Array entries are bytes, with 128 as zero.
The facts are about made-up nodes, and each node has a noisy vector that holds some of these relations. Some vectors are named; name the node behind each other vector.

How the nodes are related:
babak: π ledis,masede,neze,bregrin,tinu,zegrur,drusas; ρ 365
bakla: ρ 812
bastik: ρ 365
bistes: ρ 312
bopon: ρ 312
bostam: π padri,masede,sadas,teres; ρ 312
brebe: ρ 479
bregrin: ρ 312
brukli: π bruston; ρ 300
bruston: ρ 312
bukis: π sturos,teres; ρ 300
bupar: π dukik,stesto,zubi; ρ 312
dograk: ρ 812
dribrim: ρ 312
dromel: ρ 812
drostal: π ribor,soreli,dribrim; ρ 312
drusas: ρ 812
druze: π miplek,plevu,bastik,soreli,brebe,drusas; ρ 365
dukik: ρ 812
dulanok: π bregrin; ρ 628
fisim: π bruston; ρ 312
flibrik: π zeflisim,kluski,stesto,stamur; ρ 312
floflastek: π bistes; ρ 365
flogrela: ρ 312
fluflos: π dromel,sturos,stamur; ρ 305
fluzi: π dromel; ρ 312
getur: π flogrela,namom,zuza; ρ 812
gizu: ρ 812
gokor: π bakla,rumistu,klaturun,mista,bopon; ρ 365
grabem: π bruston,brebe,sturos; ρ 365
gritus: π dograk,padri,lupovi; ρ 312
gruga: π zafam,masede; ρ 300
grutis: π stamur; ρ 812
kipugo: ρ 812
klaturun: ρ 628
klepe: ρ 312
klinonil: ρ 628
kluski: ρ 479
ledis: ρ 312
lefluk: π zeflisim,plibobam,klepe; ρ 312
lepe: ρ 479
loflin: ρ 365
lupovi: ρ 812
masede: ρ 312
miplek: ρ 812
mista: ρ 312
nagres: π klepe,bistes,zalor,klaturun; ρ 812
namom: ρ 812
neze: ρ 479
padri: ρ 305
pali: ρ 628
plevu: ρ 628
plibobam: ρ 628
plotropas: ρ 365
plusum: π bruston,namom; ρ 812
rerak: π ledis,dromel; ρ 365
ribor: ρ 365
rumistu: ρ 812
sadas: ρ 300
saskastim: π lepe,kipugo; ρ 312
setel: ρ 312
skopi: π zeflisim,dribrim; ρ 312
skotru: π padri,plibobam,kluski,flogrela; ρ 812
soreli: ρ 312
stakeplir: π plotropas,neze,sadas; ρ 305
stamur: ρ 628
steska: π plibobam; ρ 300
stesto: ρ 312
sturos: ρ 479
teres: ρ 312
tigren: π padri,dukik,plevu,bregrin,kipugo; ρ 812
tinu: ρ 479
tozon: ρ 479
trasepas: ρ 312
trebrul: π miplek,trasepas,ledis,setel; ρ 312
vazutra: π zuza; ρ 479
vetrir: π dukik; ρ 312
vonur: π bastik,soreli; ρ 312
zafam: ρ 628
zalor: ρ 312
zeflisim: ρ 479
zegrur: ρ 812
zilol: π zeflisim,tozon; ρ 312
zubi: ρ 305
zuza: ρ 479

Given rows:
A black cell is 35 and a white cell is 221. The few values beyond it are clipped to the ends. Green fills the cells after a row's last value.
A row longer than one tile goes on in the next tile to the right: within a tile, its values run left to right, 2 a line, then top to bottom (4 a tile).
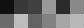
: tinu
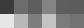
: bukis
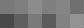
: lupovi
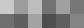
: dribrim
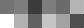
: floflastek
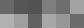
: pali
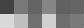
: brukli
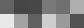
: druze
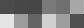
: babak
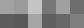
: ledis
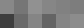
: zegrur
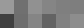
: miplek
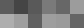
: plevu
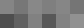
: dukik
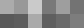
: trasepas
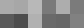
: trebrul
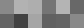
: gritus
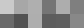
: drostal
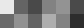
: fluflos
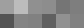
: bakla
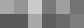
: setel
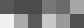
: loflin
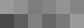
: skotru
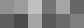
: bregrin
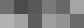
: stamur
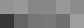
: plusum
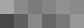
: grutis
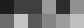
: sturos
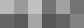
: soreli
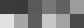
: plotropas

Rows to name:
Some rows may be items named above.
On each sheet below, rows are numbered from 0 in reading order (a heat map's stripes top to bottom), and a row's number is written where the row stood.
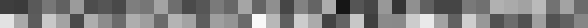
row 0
plotropas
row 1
dulanok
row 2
stamur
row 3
gokor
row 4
zuza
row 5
druze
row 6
stesto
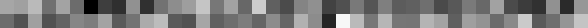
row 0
stesto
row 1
lepe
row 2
masede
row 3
stakeplir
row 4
steska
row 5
stamur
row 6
tozon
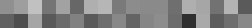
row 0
bregrin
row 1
nagres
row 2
saskastim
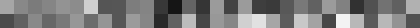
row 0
grutis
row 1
padri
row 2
vazutra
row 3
plotropas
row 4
ribor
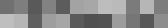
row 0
klaturun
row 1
fisim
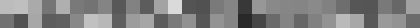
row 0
lefluk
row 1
klaturun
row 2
zubi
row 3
gizu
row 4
plibobam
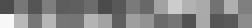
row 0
steska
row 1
stamur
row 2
zilol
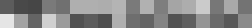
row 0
rerak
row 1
fluzi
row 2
bruston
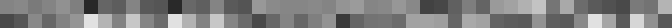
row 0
tigren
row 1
gruga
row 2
gruga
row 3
gizu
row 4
getur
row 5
zafam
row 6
flogrela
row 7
grabem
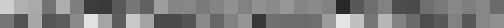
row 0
zilol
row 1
plotropas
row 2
tigren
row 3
namom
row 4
sadas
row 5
kipugo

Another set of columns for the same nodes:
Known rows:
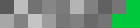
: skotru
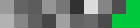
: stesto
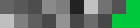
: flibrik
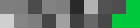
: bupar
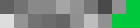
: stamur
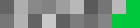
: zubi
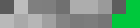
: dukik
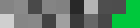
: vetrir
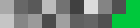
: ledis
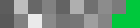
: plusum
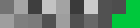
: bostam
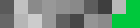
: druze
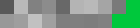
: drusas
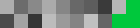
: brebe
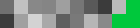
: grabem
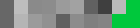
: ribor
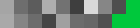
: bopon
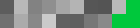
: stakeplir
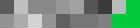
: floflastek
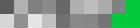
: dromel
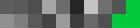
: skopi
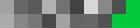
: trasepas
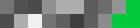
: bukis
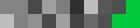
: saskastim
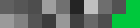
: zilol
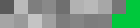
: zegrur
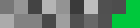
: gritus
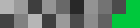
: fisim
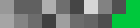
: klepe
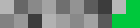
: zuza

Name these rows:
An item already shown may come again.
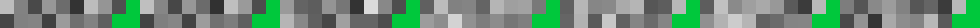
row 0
bruston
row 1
bruston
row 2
stesto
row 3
namom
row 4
padri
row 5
babak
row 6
zeflisim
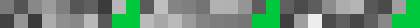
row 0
zeflisim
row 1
dukik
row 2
steska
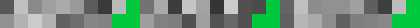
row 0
babak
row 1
bostam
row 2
bastik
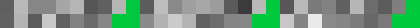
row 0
padri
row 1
babak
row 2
getur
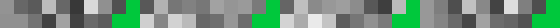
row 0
soreli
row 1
grutis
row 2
rerak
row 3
masede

